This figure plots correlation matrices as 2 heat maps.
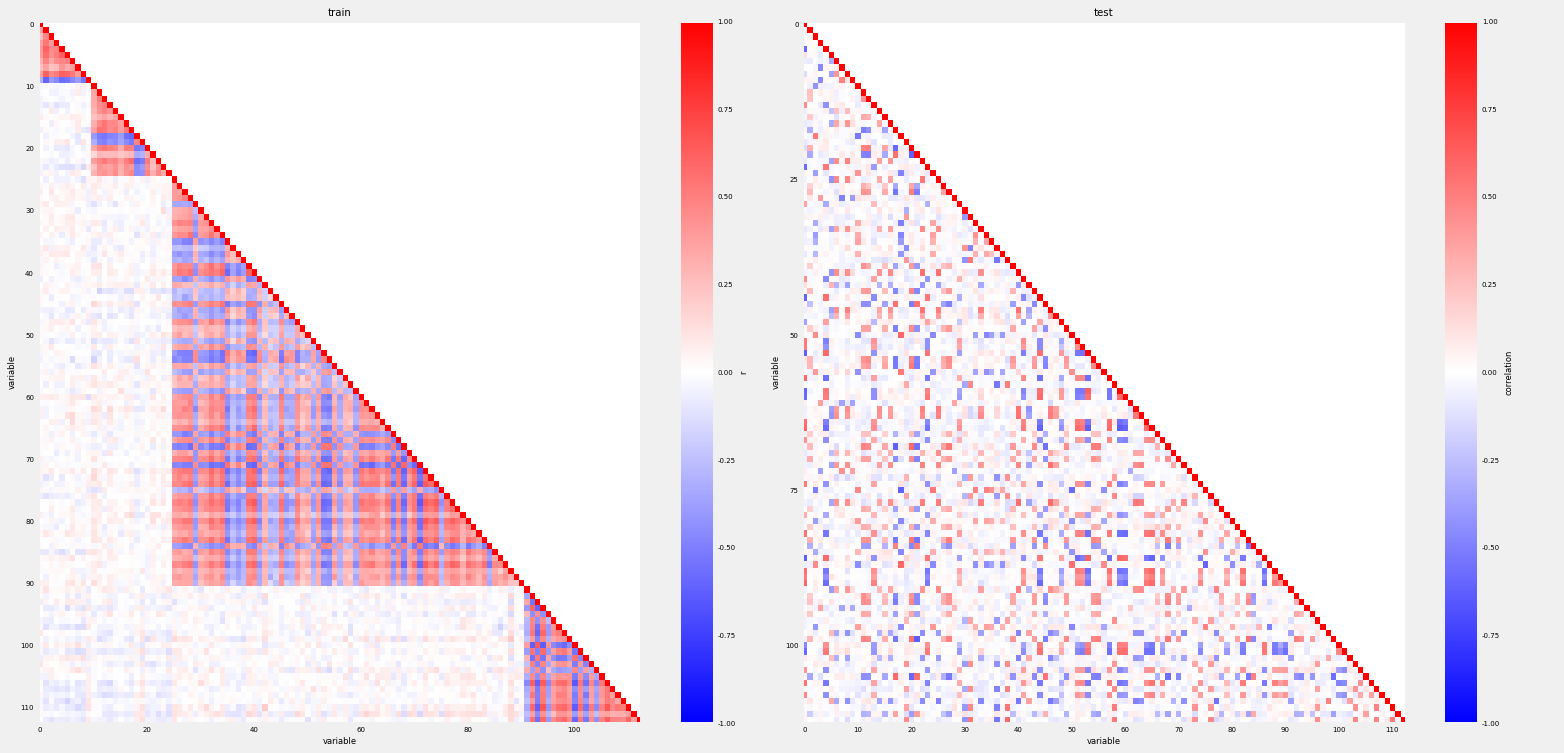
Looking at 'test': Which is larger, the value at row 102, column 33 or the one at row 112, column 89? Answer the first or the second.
the second
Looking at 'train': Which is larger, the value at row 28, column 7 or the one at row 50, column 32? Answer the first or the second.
the second
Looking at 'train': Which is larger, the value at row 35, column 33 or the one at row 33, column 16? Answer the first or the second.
the second
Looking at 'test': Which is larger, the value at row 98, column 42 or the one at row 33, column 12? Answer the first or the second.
the first
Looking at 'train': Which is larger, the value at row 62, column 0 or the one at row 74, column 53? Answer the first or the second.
the first
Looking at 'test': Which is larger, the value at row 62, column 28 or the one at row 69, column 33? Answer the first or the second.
the second
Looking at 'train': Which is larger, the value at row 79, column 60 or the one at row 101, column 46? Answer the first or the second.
the first
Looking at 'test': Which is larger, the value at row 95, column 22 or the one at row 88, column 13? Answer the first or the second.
the second
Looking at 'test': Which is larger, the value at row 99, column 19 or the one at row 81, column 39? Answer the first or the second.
the second
